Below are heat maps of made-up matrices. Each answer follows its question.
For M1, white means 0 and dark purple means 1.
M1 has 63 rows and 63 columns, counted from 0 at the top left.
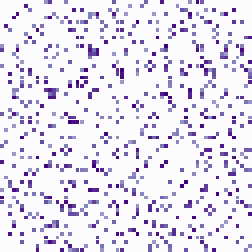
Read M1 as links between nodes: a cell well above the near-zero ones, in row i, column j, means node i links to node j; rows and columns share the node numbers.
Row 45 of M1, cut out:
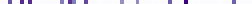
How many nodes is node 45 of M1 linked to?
12
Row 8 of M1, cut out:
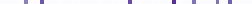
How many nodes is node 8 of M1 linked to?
7
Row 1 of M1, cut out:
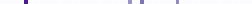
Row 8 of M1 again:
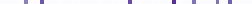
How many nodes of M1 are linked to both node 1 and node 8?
2
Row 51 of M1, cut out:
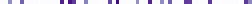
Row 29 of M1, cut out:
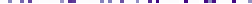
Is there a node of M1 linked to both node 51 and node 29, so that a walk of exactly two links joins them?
yes
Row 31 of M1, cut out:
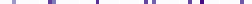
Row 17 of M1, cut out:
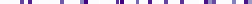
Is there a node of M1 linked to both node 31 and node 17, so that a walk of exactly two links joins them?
no
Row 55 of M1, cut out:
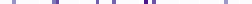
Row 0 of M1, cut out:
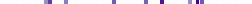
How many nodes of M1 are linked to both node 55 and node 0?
2
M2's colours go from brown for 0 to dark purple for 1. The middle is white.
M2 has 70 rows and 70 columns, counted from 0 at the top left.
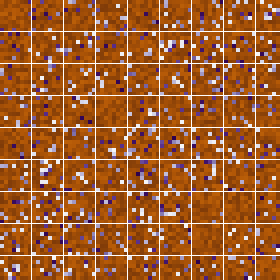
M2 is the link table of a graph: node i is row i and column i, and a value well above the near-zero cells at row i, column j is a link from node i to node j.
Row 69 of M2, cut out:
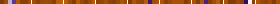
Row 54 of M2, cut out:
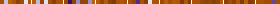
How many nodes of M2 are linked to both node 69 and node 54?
1
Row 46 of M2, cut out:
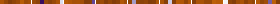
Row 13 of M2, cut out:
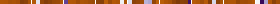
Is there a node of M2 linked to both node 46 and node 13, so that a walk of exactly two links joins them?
no
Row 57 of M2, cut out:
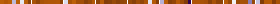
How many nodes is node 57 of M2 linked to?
9
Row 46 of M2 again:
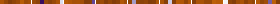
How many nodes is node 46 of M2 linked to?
7
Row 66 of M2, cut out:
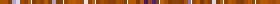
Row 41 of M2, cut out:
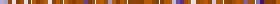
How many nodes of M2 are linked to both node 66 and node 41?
3
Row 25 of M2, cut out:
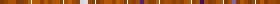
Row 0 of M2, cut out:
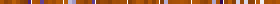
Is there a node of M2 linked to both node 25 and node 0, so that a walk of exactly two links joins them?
no
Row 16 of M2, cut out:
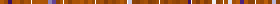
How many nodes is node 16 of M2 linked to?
9
